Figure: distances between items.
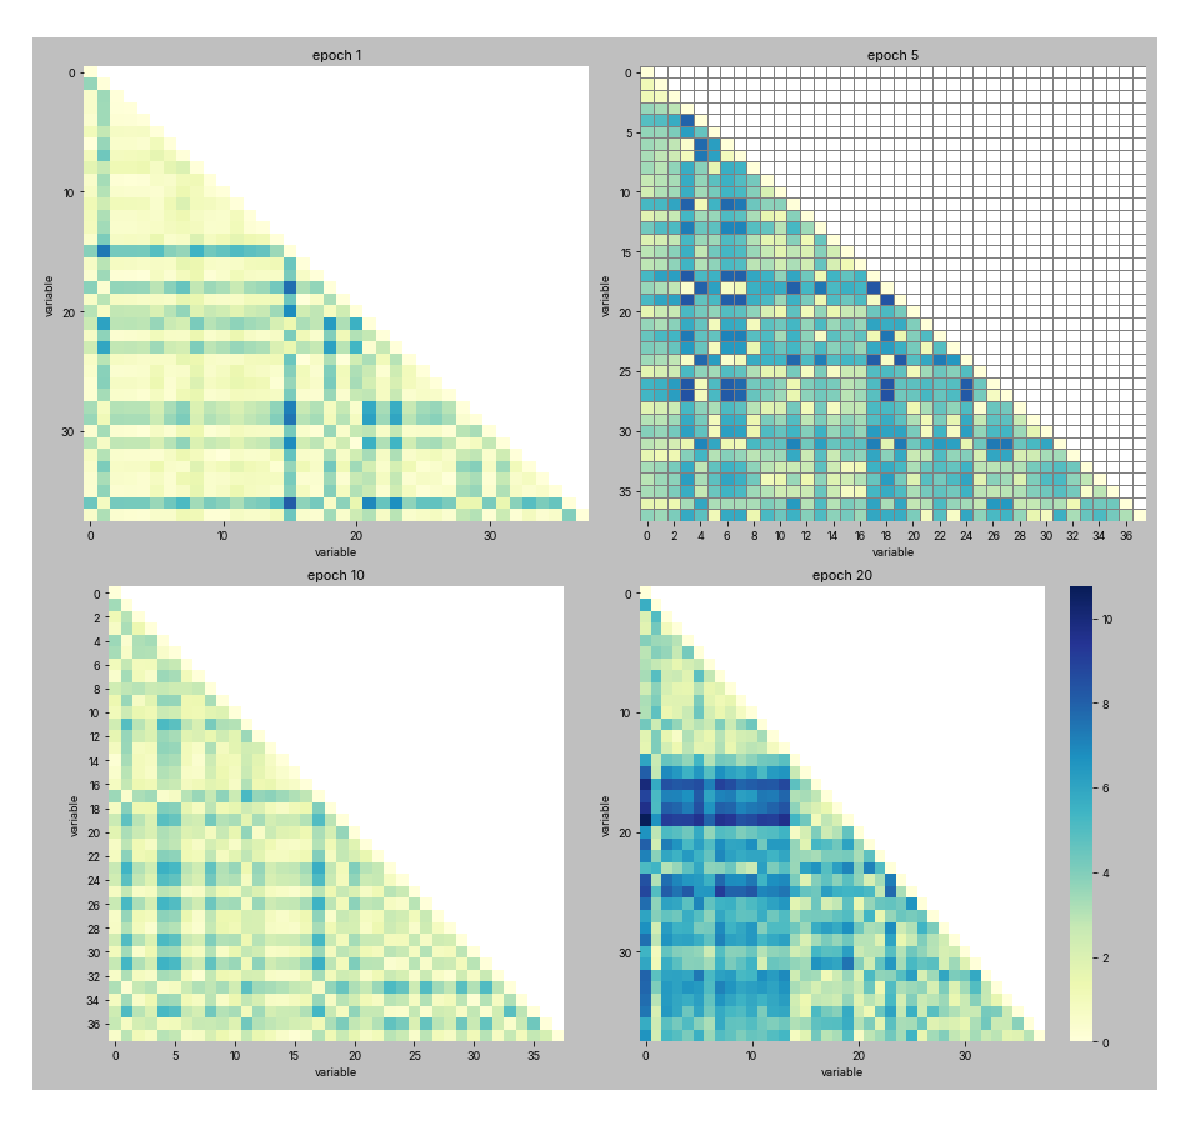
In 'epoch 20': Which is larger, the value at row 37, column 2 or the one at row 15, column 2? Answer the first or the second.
the second
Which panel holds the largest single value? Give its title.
epoch 20
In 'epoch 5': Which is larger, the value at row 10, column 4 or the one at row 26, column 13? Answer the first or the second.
the second
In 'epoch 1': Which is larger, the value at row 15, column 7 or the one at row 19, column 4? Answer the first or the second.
the first
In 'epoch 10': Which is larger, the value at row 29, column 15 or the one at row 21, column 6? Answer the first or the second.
the first
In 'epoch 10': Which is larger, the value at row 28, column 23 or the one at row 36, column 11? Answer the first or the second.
the second
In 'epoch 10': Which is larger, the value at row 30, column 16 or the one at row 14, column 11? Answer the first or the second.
the second
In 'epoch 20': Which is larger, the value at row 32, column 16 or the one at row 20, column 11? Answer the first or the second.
the second
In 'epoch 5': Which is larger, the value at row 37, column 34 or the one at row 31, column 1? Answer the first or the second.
the first
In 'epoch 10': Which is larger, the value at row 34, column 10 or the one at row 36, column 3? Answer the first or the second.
the second
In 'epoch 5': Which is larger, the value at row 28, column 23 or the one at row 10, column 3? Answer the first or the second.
the second
